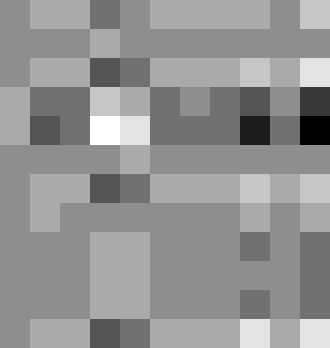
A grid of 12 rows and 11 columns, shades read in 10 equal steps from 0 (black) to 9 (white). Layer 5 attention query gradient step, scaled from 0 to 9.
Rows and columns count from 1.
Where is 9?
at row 5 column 4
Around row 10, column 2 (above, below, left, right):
5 5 5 5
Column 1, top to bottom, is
5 5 5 6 6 5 5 5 5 5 5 5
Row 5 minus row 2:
1 -2 -1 3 3 -1 -1 -1 -4 -1 -5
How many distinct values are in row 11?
3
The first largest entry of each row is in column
11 4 11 4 4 5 9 2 4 4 4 9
